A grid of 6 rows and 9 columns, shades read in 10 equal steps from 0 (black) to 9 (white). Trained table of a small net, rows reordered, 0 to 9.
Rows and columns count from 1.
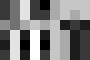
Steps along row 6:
up down up down up down down up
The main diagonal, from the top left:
2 4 6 9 0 7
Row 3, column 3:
6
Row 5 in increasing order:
0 0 1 1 2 6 7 8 9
